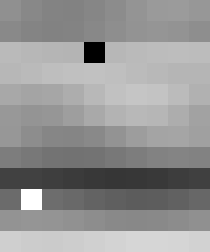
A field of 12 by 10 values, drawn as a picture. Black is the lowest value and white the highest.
Lone odd cells: 2, 1 higher and 1 lower than their neighbours. Roughest part: bottom left. Average level on the scale: 60%. Slope: none. Grain: streaks across.
